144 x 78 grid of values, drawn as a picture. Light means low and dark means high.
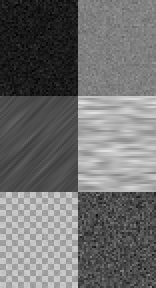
The table splits into 3 rows of 2 panels. Panel 1,1: very high, fine-grained, faint in contrast. Panel 1,2: middling, fine-grained, faint in contrast. Panel 2,1: high, slanting up to the right, faint in contrast. Panel 2,2: low, streaked across. Panel 3,1: low, checkered. Panel 3,2: high, fine-grained.
